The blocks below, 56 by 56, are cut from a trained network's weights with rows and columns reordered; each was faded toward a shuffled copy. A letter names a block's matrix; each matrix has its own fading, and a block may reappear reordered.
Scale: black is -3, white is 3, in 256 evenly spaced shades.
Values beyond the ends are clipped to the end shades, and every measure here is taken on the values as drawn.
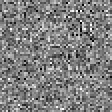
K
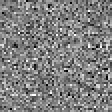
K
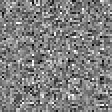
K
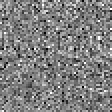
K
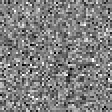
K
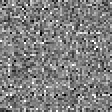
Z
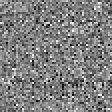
K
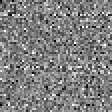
Z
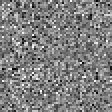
K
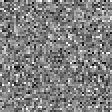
K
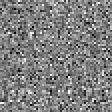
K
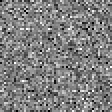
K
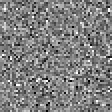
K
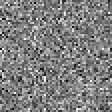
K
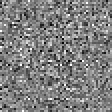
K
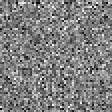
K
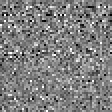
Z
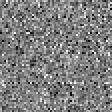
Z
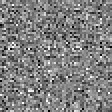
K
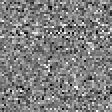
Z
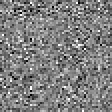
K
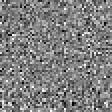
K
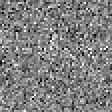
Z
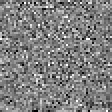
Z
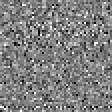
Z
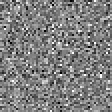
K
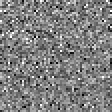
Z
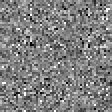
Z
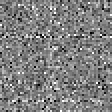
Z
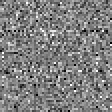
Z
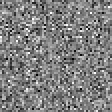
K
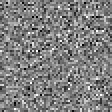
K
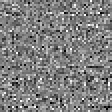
Z
